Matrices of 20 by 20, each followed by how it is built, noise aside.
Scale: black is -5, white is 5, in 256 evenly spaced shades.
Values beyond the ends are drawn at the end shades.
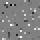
sparse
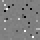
sparse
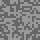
noise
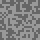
noise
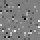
sparse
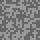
noise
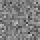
noise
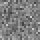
noise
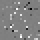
sparse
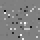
sparse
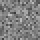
noise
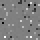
sparse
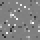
sparse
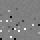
sparse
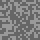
noise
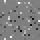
sparse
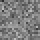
noise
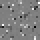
sparse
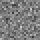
noise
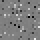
sparse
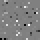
sparse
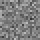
noise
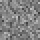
noise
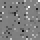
sparse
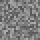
noise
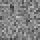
noise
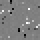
sparse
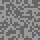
noise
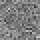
noise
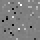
sparse
